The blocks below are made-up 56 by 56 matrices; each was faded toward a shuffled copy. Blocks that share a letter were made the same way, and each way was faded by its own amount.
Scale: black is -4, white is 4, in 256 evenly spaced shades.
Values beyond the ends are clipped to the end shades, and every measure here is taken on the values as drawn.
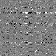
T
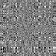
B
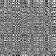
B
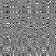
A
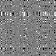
A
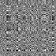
B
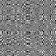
A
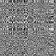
B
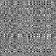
B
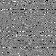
T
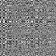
B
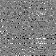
T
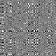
A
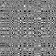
A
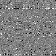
T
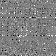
T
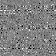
T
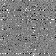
T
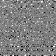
T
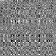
B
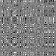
A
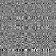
B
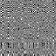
A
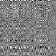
B
